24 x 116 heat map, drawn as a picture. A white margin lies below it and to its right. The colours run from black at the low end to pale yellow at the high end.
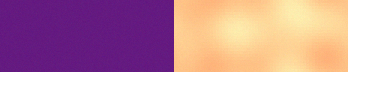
It is made of 1 by 2 panels. Panel 1,1: low, flat. Panel 1,2: very high, smooth, faint in contrast.
